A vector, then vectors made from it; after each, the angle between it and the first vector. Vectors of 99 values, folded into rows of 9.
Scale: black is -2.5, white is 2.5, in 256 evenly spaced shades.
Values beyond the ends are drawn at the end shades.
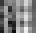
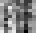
nearly opposite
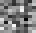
partly opposed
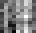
nearly parallel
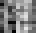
nearly parallel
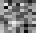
partly opposed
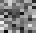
orthogonal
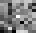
partly aligned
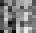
nearly parallel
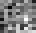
partly aligned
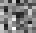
partly opposed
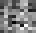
partly aligned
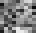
partly aligned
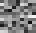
orthogonal
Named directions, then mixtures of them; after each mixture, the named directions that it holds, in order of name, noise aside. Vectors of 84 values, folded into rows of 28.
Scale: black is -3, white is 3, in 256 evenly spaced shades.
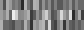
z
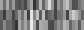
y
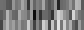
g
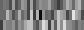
g, y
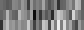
g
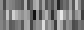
g, z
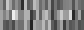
z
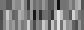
g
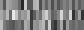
z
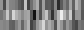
g, z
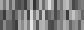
y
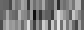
g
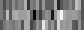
g, z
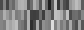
g, y
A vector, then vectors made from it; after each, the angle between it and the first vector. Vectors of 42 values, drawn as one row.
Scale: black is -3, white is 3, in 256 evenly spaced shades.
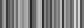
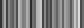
nearly parallel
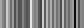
nearly opposite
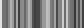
partly opposed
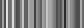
partly opposed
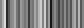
partly aligned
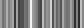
nearly opposite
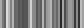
nearly opposite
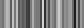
partly opposed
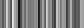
partly opposed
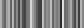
nearly opposite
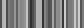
nearly parallel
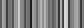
partly aligned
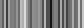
partly aligned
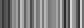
orthogonal
